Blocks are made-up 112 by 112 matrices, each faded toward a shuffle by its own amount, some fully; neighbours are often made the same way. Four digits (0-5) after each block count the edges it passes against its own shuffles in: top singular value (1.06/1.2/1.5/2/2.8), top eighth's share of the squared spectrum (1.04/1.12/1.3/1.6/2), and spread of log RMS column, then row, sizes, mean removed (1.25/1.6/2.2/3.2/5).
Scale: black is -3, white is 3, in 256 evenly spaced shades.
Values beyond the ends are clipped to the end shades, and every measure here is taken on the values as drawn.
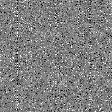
4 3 2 1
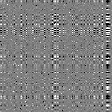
5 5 4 4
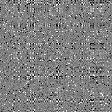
5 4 3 3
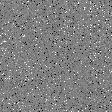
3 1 0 0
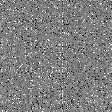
4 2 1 1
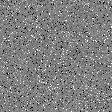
2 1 0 0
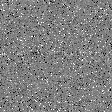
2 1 0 0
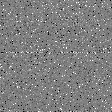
3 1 0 0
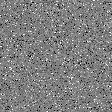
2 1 0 0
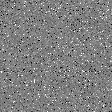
2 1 0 0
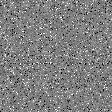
3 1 0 1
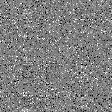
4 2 1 1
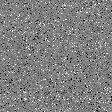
2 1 0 0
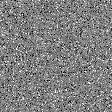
2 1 0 0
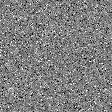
0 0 0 0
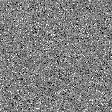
0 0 0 1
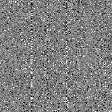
4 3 2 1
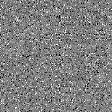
4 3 2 2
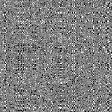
5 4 3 2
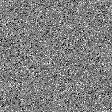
3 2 0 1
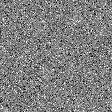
1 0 0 0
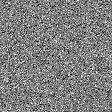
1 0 0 0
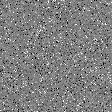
1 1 0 0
